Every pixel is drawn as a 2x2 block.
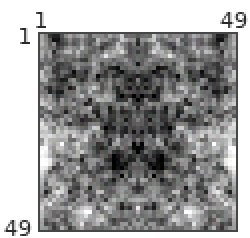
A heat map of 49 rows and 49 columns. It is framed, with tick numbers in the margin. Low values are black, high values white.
It is mirror symmetric from left to right. The texture is blotchy. The ninth with the lowest average is the centre.
